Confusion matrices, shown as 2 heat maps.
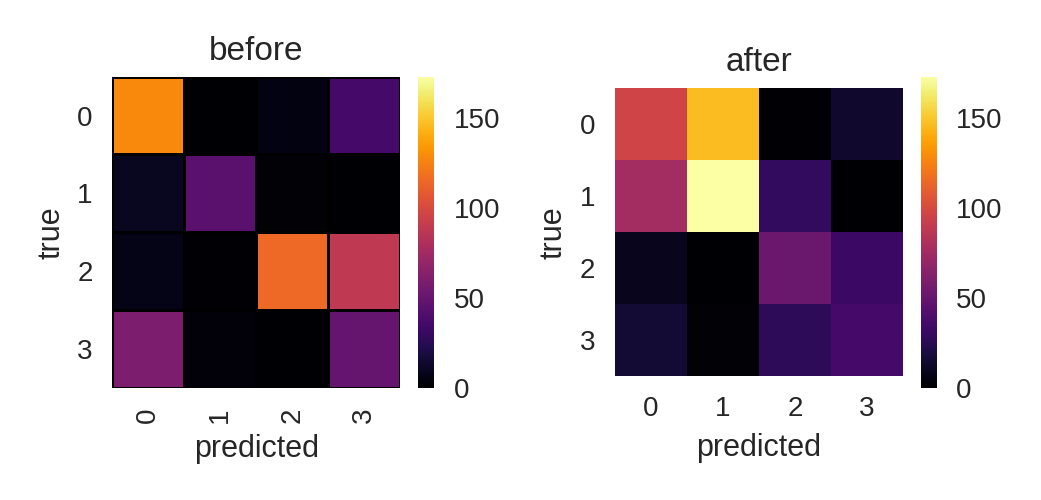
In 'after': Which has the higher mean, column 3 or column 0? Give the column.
0
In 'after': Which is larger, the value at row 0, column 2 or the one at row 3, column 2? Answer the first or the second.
the second
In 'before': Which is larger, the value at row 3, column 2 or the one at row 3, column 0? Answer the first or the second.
the second
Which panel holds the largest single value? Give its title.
after
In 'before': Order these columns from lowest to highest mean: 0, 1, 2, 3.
1, 2, 3, 0
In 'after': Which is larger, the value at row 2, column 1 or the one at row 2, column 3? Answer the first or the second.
the second
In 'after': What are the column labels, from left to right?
0, 1, 2, 3
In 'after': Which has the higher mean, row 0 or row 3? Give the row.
0
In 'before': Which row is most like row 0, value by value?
3
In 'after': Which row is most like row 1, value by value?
0
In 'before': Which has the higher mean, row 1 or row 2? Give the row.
2
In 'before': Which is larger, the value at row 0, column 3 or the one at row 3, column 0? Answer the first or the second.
the second
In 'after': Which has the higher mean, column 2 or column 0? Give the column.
0
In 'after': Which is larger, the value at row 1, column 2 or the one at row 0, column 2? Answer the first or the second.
the first
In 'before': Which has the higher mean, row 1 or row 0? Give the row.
0
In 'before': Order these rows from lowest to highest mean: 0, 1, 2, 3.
1, 3, 0, 2
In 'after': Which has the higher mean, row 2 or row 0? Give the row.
0
